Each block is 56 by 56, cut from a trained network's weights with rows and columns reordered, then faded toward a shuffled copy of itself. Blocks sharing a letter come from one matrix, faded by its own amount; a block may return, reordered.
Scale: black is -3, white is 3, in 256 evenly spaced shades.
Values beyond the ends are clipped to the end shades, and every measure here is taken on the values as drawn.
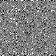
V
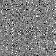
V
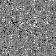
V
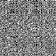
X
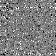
V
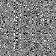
V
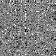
V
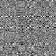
X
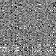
X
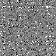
V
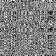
X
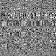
X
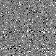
V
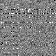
X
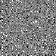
V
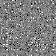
V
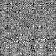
X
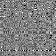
X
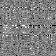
X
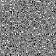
V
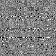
X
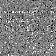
V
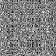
X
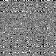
X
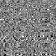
X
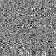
X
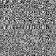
X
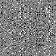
V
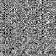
X
